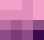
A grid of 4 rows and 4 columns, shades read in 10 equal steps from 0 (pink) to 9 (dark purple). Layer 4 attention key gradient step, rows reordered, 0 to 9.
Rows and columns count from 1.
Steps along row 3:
up down up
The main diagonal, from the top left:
0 1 3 9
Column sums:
9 11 10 14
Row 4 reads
5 6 5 9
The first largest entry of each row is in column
3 1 4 4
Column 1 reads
0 1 3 5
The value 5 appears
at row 3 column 4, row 4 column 1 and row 4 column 3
